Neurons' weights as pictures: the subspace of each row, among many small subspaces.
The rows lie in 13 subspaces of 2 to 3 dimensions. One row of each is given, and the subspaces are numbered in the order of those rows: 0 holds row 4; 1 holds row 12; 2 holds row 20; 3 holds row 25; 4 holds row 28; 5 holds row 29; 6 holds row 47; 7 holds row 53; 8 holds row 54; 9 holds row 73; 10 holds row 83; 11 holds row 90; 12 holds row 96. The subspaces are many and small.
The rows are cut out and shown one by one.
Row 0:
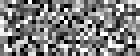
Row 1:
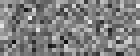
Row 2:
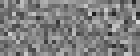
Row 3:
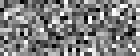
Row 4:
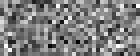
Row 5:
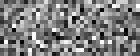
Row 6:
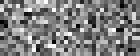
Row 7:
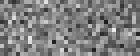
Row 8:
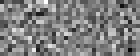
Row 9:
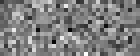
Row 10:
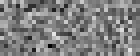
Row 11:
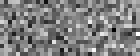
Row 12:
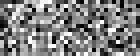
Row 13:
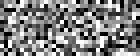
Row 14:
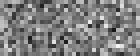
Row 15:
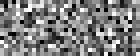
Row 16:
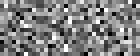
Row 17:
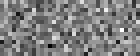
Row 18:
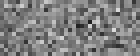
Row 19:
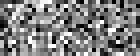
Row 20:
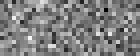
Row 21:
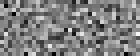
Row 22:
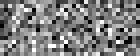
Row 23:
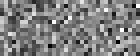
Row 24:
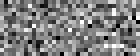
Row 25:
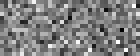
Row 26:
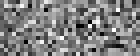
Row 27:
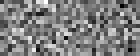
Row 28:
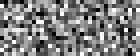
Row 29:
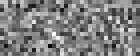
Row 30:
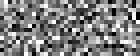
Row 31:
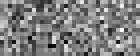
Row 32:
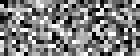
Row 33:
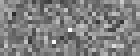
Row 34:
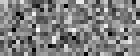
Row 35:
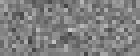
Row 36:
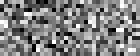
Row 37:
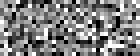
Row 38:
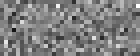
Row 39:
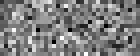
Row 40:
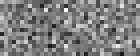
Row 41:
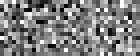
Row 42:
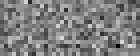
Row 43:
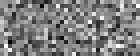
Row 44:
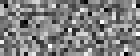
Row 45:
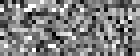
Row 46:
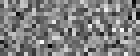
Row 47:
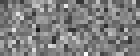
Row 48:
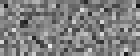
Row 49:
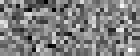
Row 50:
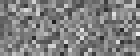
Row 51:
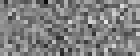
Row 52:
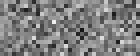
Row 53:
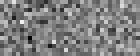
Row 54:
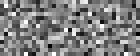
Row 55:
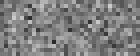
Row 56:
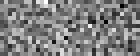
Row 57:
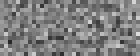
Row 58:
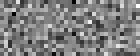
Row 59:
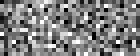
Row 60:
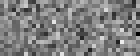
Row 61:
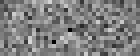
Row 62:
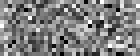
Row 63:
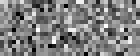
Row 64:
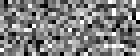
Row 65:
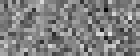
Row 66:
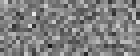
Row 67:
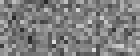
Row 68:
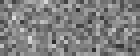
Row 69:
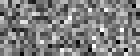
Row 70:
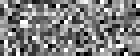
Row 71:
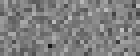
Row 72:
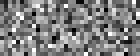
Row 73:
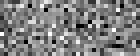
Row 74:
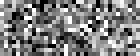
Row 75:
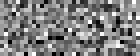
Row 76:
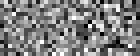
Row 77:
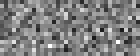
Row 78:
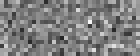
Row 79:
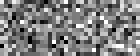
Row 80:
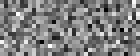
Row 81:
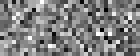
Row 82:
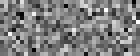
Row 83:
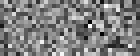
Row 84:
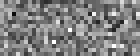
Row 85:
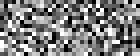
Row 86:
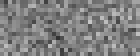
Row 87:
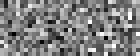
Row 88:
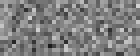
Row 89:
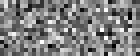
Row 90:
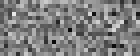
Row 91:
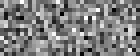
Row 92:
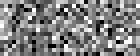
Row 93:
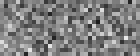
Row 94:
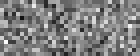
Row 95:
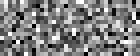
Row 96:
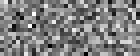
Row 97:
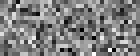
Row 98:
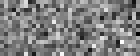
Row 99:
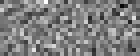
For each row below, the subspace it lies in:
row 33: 11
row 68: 2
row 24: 12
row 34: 6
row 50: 3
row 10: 5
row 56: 4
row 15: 7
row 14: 1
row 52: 3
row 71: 0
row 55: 12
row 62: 10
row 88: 10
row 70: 8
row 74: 12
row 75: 0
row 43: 0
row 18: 9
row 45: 5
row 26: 9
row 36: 5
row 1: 10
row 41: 7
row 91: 4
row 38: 8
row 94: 4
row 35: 11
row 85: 9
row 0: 3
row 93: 9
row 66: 12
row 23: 0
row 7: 7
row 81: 2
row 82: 11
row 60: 3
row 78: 2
